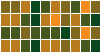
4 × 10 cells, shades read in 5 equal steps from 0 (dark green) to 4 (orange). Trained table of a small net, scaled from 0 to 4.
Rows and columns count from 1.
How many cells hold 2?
9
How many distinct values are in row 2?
5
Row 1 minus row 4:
-1 -1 2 0 -2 0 0 -2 3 2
